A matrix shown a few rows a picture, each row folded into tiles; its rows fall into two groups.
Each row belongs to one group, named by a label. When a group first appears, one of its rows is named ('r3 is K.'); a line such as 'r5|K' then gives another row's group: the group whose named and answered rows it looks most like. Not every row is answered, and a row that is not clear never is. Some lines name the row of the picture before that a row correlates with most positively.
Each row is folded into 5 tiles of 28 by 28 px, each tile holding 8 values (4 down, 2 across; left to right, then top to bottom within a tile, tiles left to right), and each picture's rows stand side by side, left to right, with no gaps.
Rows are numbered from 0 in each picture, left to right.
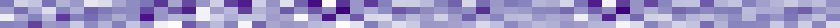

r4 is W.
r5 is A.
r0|A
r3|W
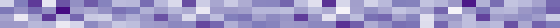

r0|W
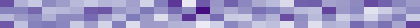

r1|W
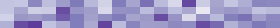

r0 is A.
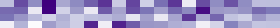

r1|W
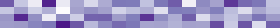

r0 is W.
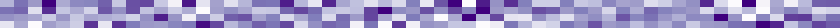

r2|A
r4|A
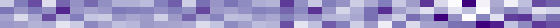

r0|W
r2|A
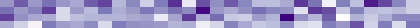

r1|W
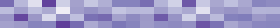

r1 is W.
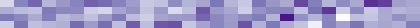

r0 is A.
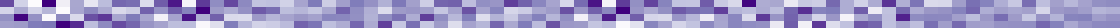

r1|W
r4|W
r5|A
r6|A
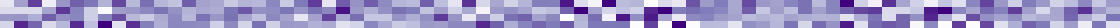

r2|W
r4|A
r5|A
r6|A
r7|A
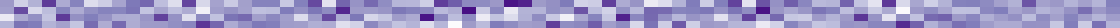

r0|A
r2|W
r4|A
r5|W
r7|A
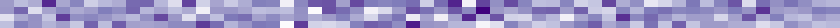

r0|A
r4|A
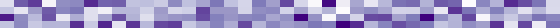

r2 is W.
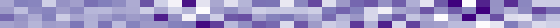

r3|W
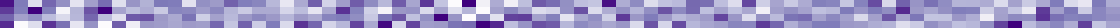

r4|A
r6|W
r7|A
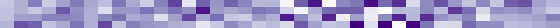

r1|W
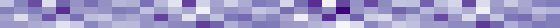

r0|W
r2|W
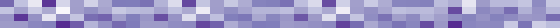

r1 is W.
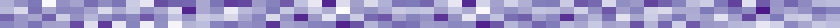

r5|W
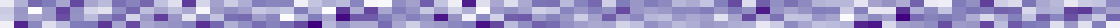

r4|W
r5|W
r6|A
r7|A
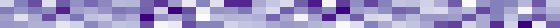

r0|W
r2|W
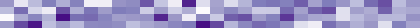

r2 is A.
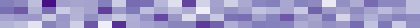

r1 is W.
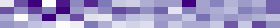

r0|W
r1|A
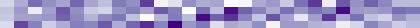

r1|A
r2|W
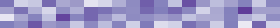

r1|A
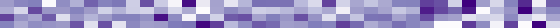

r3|A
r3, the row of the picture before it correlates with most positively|1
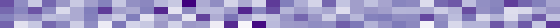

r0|A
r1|A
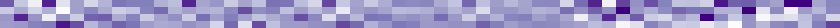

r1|A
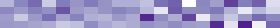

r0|W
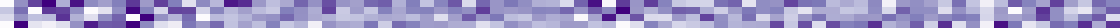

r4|W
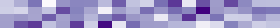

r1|W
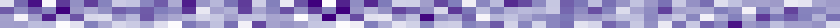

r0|W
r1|A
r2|W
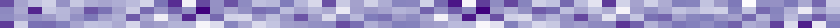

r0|A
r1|W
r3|W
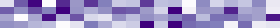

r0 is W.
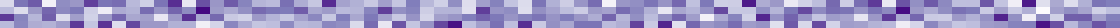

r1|W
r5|A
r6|W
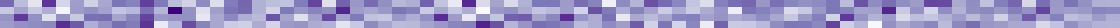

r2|W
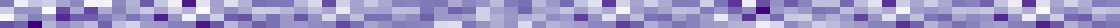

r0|A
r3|A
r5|W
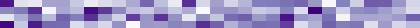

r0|A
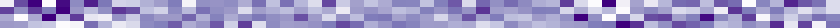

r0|W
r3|W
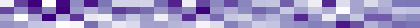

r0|W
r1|W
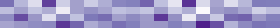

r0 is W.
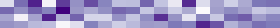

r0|W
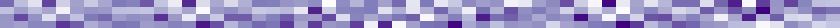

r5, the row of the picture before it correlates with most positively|0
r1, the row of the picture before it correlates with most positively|1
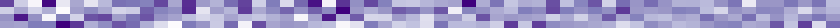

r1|A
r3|A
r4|W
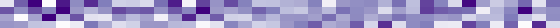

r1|W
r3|A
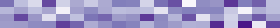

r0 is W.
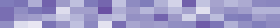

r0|A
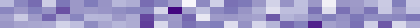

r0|W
